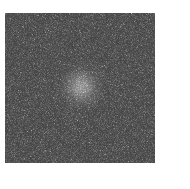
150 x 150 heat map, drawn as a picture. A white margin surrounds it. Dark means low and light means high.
No row or column stands out. There is no seam. A single bump stands in the centre. There is no overall slope.
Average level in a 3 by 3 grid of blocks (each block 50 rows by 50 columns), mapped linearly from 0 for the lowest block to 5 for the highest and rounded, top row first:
0 0 0
0 5 0
0 0 0
